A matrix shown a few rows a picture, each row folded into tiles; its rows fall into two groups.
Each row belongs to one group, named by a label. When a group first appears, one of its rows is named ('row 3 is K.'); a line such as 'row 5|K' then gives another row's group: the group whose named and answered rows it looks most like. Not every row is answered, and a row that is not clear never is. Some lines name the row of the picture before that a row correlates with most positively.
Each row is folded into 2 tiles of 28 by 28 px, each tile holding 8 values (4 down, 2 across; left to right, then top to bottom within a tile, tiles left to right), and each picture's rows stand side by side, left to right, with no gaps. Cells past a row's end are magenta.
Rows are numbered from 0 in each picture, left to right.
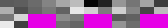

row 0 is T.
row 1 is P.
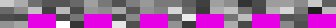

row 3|T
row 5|T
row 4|T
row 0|P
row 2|T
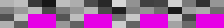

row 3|P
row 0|P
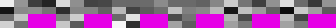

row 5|P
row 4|P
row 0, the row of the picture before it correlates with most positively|2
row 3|T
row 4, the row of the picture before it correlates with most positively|3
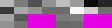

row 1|P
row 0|P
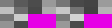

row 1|T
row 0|T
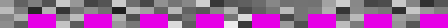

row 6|P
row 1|P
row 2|P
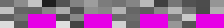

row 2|T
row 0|T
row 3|T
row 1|T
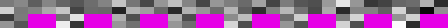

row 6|P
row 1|T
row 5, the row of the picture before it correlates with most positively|3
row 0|T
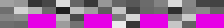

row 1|P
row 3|P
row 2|T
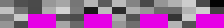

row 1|T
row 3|P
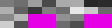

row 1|P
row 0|T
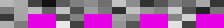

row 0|P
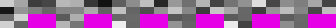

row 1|P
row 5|T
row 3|T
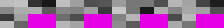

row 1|P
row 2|T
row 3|P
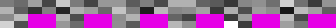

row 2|T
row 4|T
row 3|P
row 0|T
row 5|P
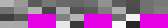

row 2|T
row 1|T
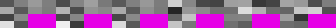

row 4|P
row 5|P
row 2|T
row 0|T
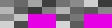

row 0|T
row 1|T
